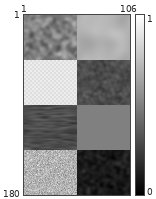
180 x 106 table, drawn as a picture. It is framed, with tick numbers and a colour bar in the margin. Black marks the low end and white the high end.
The table splits into 4 rows of 2 panels. Panel 1,1: middling, blotchy. Panel 1,2: high, smooth, faint in contrast. Panel 2,1: very high, checkered, faint in contrast. Panel 2,2: low, blotchy, faint in contrast. Panel 3,1: low, streaked across, faint in contrast. Panel 3,2: middling, flat. Panel 4,1: high, fine-grained. Panel 4,2: very low, blotchy, faint in contrast.
